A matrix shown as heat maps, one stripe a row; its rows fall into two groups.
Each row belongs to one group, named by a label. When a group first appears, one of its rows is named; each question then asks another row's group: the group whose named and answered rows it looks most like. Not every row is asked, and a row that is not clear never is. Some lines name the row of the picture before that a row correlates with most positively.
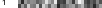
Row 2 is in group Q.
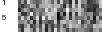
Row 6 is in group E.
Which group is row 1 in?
Q
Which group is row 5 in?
Q
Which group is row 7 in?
E
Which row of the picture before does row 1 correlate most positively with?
2
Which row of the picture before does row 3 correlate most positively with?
1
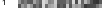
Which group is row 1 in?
Q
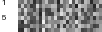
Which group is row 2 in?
Q
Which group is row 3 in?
E
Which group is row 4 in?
E
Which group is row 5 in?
Q
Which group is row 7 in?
Q
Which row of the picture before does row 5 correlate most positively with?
2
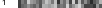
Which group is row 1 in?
Q
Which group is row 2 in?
Q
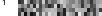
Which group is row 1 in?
E
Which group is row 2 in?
E
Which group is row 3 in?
Q
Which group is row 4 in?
Q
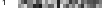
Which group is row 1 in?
Q
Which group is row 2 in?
E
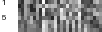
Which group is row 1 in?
E
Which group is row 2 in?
Q
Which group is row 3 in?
E
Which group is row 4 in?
E
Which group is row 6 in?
Q
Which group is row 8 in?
Q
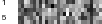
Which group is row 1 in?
E
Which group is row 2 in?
E
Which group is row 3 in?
Q
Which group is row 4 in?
Q
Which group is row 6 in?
E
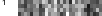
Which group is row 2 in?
Q
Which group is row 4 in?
Q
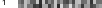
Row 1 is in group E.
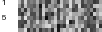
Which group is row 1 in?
E
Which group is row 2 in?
E
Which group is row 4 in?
E
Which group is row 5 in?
E
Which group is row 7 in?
Q
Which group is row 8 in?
E
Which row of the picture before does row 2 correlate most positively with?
1
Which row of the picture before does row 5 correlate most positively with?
2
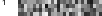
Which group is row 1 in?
Q
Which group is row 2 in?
E
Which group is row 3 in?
E
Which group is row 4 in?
Q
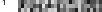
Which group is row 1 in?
Q
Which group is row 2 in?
E
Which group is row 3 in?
Q
